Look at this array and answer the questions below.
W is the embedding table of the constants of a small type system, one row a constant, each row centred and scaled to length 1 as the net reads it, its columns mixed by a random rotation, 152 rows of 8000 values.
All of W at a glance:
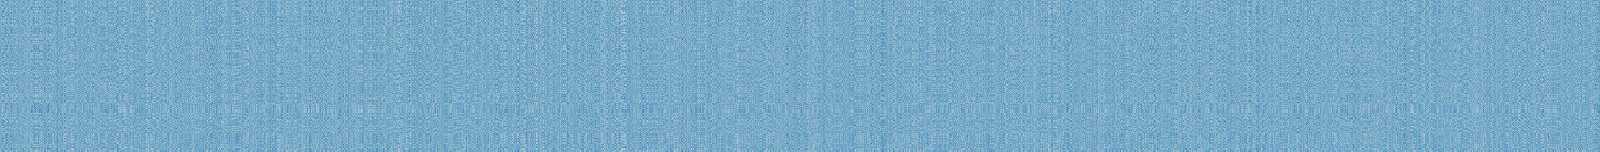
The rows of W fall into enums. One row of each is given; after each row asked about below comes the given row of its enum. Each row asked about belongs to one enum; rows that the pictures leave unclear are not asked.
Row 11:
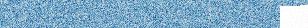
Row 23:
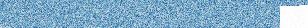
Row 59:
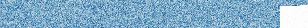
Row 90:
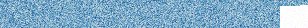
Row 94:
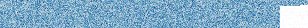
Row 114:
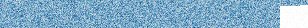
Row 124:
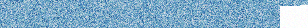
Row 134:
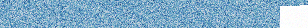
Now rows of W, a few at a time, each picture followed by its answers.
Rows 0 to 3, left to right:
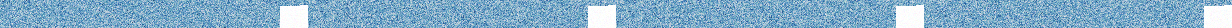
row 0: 134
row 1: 11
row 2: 11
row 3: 114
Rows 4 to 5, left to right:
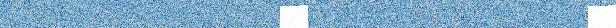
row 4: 134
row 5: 11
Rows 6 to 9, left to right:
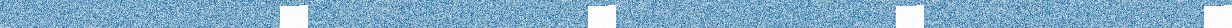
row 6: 23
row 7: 59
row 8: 94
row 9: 59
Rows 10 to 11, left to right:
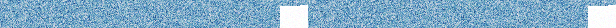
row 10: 11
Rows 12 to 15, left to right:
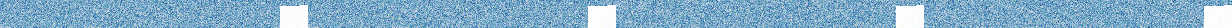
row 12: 23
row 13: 23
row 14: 94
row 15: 134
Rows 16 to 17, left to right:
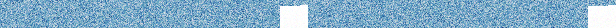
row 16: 124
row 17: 114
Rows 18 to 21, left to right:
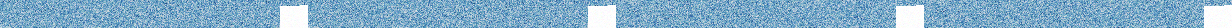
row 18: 23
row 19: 23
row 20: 114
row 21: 114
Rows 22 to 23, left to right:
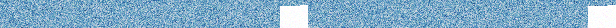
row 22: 90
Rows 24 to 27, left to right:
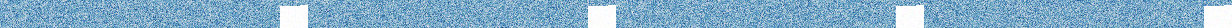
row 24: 11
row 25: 114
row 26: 94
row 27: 90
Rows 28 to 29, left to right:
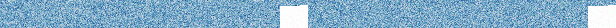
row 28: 59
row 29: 90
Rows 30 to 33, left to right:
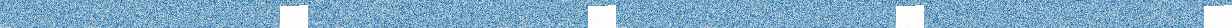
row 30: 23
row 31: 59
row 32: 23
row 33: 90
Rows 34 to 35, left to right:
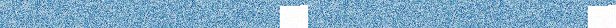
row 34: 94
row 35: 94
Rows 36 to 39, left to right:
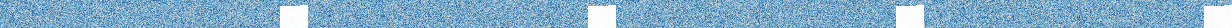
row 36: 90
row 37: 114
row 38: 124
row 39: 11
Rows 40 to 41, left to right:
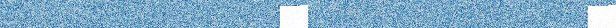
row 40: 59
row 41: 94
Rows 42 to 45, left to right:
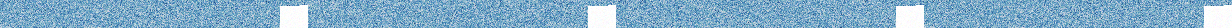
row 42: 23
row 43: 94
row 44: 134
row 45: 23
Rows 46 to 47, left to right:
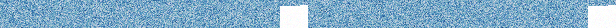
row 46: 90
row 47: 114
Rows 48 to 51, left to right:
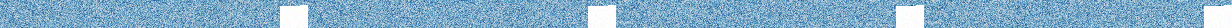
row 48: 90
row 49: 90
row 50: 59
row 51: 59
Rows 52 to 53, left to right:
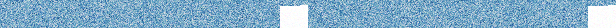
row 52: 124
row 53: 90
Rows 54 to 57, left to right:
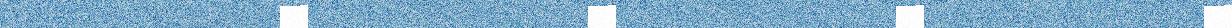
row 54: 11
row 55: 134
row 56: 134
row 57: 124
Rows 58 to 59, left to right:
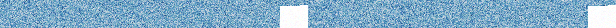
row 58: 134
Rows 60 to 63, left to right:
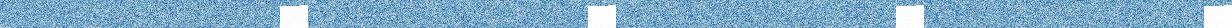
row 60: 23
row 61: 11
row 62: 114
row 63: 90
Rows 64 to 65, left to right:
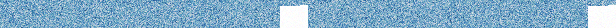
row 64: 90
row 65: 124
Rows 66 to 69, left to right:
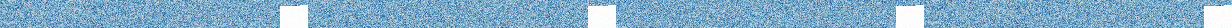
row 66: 59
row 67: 114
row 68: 23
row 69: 59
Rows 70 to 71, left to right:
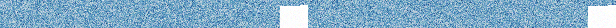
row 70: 94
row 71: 134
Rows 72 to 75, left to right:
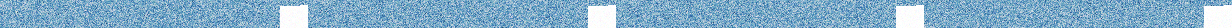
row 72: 94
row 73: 114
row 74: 114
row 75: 23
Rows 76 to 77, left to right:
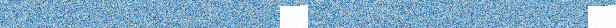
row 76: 11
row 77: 59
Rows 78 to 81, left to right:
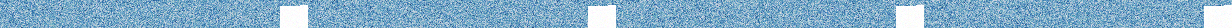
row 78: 90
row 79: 134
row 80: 124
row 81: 59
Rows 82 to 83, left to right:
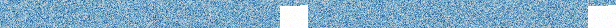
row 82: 11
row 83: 114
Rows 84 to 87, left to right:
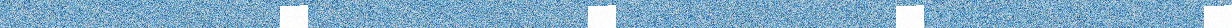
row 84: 134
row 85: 134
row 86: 114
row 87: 11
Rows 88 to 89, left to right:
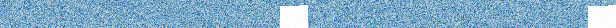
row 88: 134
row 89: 11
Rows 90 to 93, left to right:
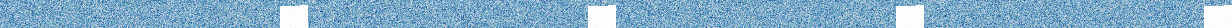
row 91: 11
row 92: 90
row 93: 114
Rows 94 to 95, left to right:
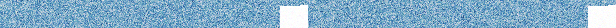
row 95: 11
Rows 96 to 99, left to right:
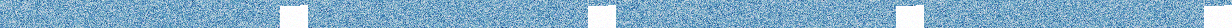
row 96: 94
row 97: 114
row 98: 59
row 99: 114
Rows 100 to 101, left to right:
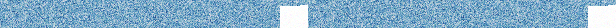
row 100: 11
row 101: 11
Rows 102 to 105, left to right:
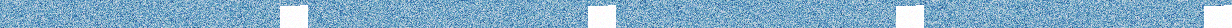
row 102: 114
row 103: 90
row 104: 134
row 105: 59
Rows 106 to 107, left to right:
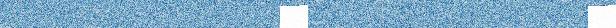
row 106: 23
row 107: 59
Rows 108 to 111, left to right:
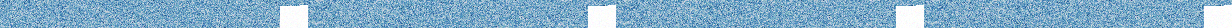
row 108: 134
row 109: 59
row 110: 59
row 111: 59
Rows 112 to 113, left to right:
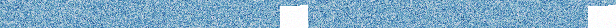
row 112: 59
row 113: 11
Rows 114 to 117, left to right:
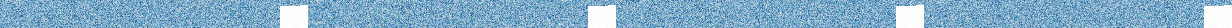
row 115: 59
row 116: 124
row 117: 114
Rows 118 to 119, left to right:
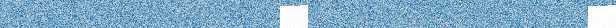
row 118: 114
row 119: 134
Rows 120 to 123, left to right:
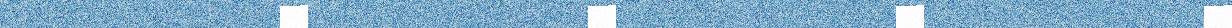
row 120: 11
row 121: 94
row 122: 124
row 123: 134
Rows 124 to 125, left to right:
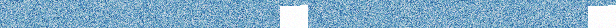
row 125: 90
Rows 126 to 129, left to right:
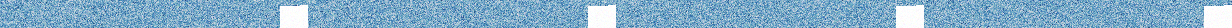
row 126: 59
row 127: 11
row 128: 114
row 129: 134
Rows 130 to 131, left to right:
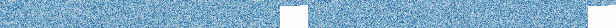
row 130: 59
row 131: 124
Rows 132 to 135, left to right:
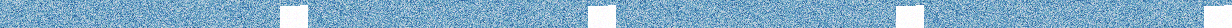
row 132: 114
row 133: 90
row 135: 90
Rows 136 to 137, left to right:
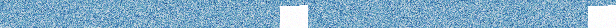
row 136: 23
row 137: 90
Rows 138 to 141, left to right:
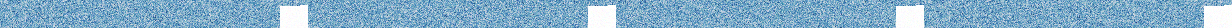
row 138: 11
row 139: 23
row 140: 134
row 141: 11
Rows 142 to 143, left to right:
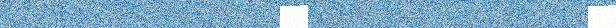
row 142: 134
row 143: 90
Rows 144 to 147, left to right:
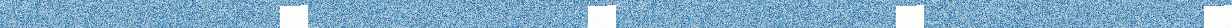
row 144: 94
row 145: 23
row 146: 94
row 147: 59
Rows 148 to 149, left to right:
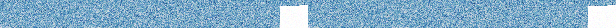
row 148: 23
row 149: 23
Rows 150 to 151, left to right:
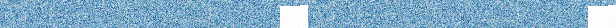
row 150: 11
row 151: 11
